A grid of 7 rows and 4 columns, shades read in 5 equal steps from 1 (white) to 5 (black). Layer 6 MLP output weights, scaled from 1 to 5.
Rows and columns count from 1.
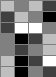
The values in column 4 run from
1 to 5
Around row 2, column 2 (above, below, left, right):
3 1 4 3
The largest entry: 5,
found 4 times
